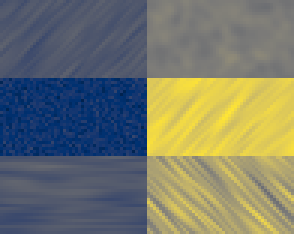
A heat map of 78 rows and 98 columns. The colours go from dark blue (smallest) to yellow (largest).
It is made of 3 by 2 panels. Panel 1,1: low, slanting up to the right, faint in contrast. Panel 1,2: middling, blotchy, faint in contrast. Panel 2,1: very low, fine-grained, faint in contrast. Panel 2,2: very high, slanting up to the right, faint in contrast. Panel 3,1: low, streaked across, faint in contrast. Panel 3,2: high, slanting down to the right.
